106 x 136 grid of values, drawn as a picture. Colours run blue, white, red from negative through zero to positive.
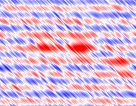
No lone cell stands out from its neighbours. There is no overall slope. Horizontal stripes repeat 8 times down the table. The ninth with the highest average is the centre. Three bumps rise from the field.
